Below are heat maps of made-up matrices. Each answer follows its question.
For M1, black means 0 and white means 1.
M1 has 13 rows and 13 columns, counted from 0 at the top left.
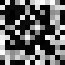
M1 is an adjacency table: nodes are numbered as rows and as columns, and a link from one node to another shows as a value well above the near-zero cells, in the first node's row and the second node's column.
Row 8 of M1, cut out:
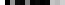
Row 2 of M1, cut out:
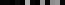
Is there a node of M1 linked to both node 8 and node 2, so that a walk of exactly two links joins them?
yes
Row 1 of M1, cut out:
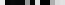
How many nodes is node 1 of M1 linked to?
6
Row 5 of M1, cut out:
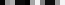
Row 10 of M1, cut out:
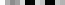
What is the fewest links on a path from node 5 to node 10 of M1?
2
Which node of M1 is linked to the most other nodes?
node 11
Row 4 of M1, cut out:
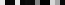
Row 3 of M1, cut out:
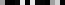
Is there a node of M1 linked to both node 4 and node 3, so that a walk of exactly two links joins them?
yes
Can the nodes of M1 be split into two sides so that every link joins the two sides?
no
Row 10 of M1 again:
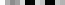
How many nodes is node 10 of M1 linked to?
9
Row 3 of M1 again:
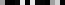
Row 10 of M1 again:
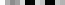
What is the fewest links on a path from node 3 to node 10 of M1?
1
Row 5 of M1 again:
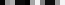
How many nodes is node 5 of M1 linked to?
7
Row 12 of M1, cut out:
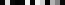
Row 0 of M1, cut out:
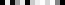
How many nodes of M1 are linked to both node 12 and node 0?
5
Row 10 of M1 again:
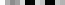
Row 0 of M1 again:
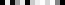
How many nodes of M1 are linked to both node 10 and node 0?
6
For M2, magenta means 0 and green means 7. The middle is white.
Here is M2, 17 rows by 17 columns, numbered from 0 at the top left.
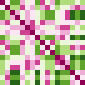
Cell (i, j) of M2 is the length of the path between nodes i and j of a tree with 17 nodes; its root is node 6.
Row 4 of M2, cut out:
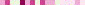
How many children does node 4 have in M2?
2
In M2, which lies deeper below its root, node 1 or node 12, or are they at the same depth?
the same depth
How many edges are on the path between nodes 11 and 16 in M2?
7
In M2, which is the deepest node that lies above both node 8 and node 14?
4
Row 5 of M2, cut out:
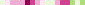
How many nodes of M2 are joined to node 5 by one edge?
3
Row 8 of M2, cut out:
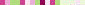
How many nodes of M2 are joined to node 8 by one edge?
3
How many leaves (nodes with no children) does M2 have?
9
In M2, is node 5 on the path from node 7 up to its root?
yes
